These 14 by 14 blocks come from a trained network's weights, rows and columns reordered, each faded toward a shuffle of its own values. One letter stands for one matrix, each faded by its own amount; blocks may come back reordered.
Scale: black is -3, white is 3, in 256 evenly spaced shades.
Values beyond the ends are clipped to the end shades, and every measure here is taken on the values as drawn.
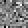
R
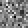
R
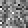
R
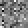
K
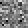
K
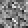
R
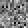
R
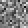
R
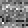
K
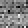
K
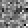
K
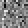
R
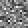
R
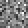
R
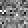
K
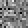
K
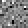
K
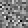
R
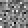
R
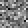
R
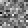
R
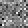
K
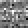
K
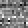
K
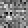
K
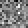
R
